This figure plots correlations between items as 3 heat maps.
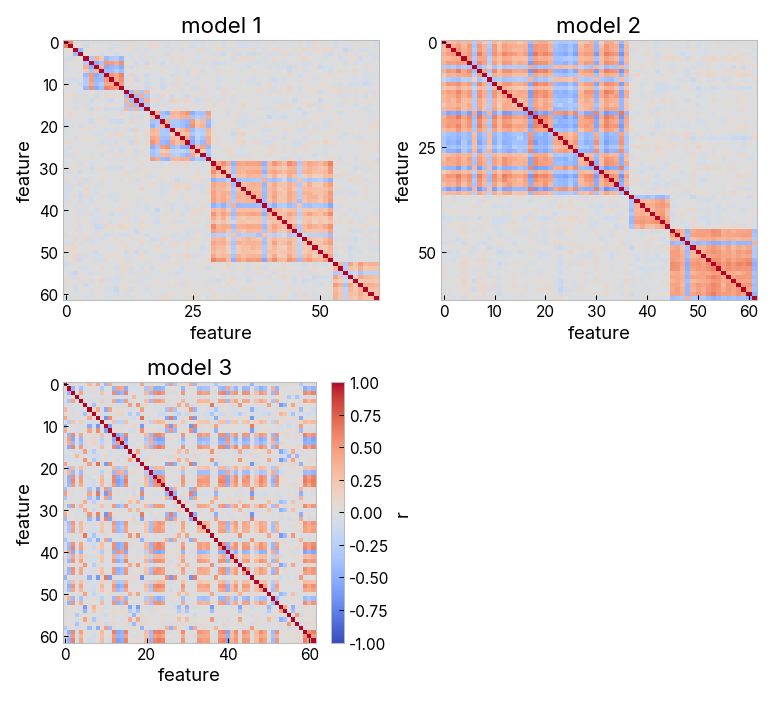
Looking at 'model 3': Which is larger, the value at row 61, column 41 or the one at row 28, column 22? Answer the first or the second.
the first
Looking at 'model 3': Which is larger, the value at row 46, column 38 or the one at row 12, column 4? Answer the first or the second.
the second
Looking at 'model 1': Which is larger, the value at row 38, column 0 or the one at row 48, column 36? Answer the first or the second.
the second
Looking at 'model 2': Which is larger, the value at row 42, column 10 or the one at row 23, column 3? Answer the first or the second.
the first
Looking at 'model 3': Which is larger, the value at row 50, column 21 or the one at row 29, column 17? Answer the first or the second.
the first
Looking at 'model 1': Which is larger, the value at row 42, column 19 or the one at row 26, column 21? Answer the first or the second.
the first
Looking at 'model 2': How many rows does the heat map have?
62
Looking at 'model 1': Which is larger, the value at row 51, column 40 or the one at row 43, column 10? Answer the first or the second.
the first
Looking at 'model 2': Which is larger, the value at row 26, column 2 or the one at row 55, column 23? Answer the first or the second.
the second
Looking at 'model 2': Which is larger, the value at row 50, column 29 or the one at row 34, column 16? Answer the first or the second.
the second
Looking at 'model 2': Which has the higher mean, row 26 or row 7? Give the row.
7
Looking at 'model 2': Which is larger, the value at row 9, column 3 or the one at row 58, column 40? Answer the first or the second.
the second
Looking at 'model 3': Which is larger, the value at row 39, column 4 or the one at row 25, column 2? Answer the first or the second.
the first
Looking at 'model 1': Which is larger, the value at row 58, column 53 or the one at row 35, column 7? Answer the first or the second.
the first
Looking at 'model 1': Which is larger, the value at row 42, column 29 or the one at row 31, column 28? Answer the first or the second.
the first
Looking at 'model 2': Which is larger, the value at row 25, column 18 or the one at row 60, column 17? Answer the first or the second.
the second
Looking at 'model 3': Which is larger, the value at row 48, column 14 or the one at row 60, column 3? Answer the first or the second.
the second
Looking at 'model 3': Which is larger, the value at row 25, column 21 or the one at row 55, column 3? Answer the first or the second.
the first
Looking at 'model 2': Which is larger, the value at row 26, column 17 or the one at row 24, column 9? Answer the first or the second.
the first
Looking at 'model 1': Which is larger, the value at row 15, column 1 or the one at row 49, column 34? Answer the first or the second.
the second
